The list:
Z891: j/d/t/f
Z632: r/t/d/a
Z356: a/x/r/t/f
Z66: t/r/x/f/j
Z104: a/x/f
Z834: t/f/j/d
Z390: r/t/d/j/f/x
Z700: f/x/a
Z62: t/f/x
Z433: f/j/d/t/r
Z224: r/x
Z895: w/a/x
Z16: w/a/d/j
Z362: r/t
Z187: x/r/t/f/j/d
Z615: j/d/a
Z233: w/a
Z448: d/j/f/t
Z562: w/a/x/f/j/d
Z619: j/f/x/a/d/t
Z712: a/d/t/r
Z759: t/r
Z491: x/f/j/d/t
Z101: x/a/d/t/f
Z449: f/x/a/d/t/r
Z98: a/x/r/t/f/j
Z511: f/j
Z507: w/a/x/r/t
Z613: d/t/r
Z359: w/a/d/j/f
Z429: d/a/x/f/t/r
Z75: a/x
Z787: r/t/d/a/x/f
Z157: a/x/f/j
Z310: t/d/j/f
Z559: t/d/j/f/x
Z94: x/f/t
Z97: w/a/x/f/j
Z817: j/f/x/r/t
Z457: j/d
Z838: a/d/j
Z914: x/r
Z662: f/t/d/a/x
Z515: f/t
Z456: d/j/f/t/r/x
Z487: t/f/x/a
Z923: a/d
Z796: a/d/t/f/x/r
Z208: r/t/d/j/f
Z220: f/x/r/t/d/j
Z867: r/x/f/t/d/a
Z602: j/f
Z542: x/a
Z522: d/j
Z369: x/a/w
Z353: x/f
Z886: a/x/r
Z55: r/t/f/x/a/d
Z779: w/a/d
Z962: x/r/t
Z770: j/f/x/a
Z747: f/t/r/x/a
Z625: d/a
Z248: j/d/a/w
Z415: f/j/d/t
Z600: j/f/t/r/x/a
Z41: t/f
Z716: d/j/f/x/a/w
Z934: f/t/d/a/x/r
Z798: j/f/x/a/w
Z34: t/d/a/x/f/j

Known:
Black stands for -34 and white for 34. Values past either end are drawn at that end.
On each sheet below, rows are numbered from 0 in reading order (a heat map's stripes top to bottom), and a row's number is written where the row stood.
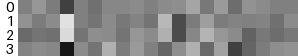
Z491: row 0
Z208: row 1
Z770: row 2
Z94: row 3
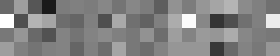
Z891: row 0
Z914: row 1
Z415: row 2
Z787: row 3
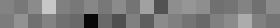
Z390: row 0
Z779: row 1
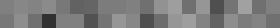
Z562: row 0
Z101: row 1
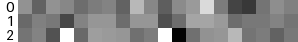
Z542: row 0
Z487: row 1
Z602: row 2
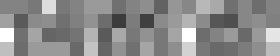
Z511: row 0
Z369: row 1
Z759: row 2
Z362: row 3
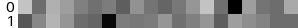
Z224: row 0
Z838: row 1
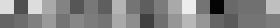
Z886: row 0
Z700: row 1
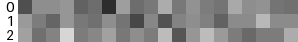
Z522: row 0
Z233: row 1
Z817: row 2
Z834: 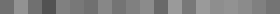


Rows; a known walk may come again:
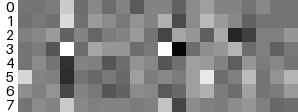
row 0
Z716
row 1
Z770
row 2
Z353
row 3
Z602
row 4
Z101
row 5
Z613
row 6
Z796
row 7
Z310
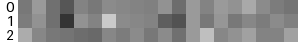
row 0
Z415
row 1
Z515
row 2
Z433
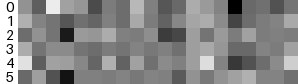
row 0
Z75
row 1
Z429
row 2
Z41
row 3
Z187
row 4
Z962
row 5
Z891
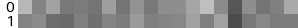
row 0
Z66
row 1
Z34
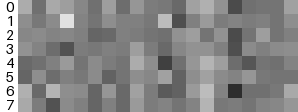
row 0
Z98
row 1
Z208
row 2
Z562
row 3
Z867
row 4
Z700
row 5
Z619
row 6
Z356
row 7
Z632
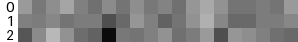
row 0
Z220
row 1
Z55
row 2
Z838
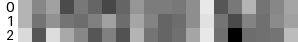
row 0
Z712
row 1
Z747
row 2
Z886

